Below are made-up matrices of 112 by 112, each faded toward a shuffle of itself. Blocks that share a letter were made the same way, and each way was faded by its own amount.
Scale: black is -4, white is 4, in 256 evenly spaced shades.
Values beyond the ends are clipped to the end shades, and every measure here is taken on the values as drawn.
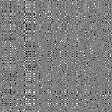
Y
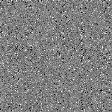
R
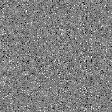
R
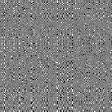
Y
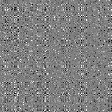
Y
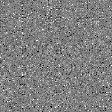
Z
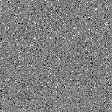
R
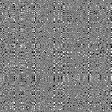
Y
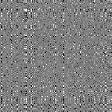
Y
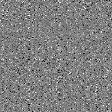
Z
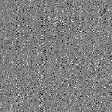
Z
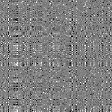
Y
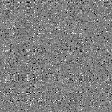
Z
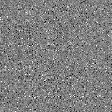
R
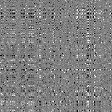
Y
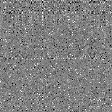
Z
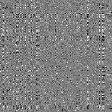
Y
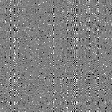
Y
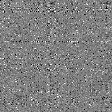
Z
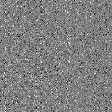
R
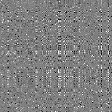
Y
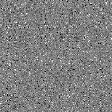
R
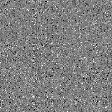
R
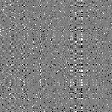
Y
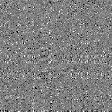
Z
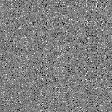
R
